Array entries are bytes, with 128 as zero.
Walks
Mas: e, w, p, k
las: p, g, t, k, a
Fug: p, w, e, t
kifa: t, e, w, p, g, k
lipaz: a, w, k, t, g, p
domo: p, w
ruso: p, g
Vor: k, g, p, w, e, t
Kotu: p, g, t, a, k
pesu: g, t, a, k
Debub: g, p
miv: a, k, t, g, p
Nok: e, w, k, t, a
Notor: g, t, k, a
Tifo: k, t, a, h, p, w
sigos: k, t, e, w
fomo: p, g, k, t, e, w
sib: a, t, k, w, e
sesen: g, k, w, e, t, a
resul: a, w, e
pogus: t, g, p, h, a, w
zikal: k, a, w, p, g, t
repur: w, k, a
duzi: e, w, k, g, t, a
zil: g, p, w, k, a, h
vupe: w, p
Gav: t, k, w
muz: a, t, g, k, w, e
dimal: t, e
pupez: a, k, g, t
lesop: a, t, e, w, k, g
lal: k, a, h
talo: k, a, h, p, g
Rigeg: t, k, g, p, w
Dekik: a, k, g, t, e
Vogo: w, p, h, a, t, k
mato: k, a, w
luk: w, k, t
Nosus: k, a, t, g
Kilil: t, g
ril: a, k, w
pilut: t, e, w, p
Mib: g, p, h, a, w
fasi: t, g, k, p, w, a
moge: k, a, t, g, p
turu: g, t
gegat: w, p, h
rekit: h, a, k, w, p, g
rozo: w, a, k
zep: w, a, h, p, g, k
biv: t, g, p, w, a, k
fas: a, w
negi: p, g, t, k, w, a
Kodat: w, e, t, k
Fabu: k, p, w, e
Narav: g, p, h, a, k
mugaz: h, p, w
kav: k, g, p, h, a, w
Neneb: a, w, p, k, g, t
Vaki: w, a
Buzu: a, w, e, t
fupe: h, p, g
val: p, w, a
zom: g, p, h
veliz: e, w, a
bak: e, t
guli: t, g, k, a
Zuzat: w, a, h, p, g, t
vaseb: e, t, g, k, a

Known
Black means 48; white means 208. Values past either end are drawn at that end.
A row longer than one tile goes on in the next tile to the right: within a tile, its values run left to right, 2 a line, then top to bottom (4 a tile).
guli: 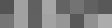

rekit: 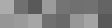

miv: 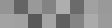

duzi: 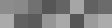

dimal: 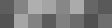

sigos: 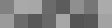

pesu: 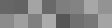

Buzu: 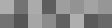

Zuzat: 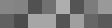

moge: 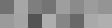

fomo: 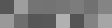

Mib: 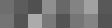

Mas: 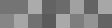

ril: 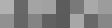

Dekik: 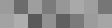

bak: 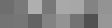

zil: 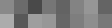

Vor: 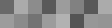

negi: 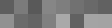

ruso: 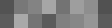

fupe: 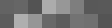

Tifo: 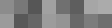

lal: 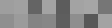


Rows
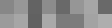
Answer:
Nosus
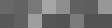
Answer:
mugaz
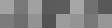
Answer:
veliz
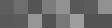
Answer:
gegat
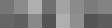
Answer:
Fug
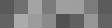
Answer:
Debub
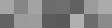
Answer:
rozo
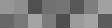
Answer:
zep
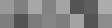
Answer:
luk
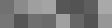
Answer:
Gav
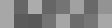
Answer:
Nok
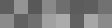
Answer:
fasi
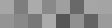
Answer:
pupez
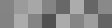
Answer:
Fabu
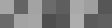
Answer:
resul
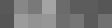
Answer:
Kilil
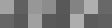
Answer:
fas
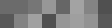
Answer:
val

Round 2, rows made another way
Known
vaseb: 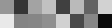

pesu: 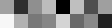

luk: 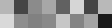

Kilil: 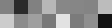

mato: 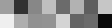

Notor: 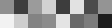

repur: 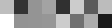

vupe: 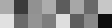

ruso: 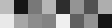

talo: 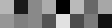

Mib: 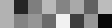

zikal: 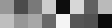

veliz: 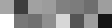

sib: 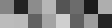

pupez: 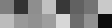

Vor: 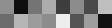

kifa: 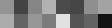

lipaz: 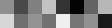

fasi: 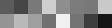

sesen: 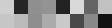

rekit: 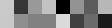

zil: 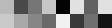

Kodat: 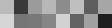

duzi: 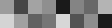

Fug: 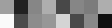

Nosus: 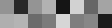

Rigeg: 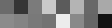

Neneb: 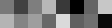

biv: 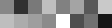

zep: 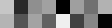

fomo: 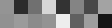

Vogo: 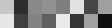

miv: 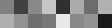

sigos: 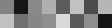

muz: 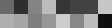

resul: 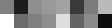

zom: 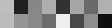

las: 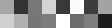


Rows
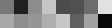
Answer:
Dekik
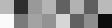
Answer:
Vaki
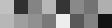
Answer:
Debub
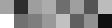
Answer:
bak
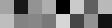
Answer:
lal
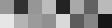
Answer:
turu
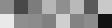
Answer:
Gav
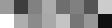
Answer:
ril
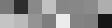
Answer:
guli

